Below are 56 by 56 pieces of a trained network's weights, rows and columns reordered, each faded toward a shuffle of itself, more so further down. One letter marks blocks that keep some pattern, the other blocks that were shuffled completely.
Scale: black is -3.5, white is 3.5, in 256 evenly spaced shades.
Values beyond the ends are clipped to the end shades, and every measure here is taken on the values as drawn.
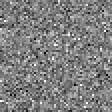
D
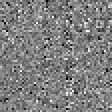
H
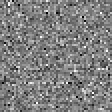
H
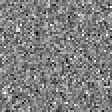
D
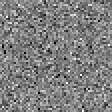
H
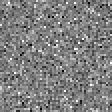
D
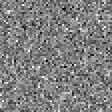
D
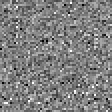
H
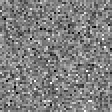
D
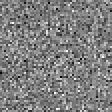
H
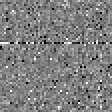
H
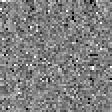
H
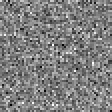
D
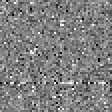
H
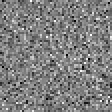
H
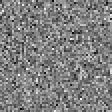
D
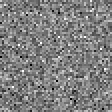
D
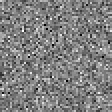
H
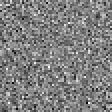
H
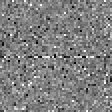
H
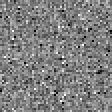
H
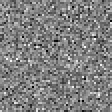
D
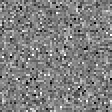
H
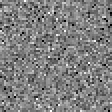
D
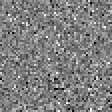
H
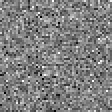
H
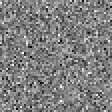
D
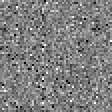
H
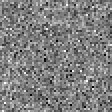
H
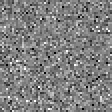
D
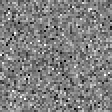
D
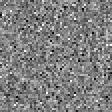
D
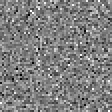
H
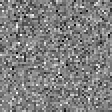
D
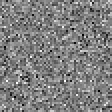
D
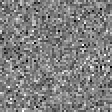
H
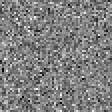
H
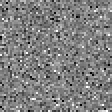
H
